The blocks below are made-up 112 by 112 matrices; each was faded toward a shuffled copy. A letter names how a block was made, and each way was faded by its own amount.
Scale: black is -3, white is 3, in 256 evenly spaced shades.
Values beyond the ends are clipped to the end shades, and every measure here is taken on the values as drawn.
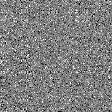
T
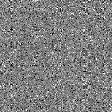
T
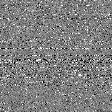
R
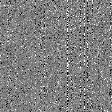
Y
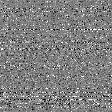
R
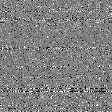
R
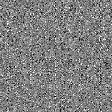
T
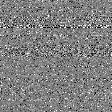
R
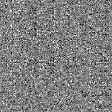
T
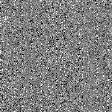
Y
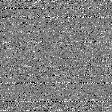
R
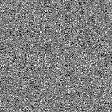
T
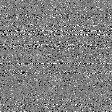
R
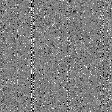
Y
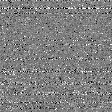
R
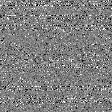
R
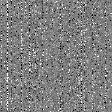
Y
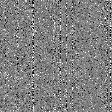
Y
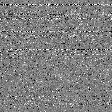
R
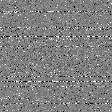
R
